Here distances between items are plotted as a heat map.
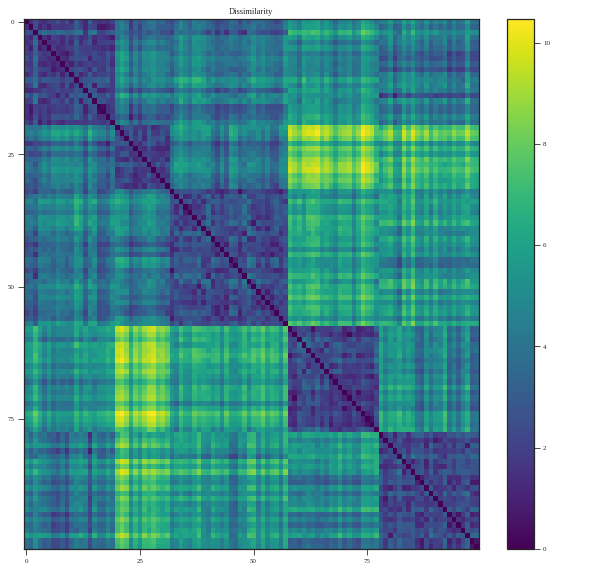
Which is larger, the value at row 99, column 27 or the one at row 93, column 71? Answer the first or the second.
the first
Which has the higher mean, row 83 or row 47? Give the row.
83
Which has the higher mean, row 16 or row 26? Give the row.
26
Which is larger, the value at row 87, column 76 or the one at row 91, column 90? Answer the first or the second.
the first
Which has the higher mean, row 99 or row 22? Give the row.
22
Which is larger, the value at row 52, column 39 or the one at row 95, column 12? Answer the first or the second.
the second
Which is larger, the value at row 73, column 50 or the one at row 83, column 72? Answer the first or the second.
the first
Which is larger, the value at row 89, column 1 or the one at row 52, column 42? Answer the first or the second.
the first
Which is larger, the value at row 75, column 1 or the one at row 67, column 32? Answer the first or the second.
the first
